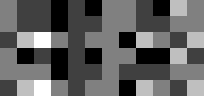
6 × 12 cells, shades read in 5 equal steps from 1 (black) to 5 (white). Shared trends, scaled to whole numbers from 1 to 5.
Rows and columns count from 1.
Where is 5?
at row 3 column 3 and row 6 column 3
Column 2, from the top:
2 2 4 1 3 4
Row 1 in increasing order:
1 1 1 2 2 2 2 3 3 3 3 4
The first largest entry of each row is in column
11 1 3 11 1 3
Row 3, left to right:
2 4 5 3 2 3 3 1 4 3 2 4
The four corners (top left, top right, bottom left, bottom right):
3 3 2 4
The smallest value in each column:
2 1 2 1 2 1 3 1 1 1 2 2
